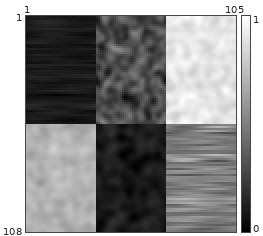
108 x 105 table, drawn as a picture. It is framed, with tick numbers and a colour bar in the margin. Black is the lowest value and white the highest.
The table splits into 2 rows of 3 panels. Panel 1,1: very low, streaked across, faint in contrast. Panel 1,2: low, blotchy. Panel 1,3: very high, blotchy, faint in contrast. Panel 2,1: high, blotchy, faint in contrast. Panel 2,2: very low, blotchy, faint in contrast. Panel 2,3: middling, streaked across.
